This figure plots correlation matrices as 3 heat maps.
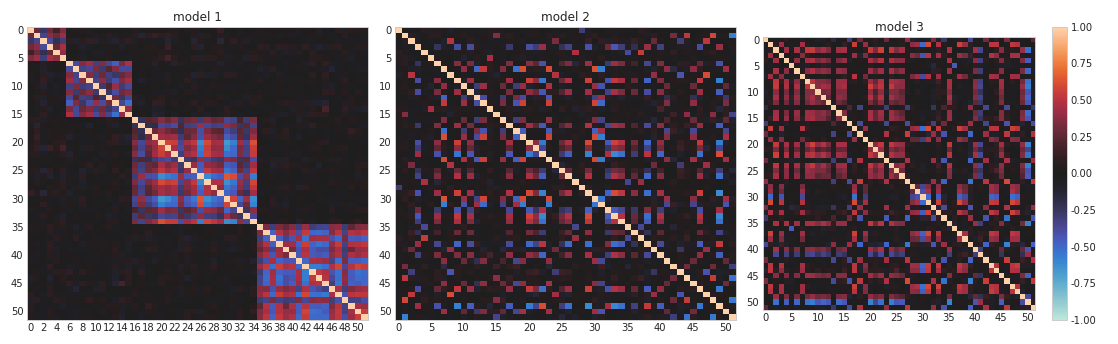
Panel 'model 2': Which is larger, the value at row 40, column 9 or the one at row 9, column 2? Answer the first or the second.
the first
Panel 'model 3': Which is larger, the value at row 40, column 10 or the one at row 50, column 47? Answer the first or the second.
the first
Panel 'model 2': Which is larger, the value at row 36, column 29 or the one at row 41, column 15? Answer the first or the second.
the first
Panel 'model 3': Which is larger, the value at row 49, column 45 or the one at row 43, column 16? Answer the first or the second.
the first
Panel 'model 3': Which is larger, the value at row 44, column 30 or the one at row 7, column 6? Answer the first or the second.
the second
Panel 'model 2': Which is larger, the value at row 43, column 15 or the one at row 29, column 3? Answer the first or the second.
the first
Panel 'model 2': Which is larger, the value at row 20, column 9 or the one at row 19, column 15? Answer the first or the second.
the first
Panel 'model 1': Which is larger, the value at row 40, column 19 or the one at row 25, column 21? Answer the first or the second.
the second
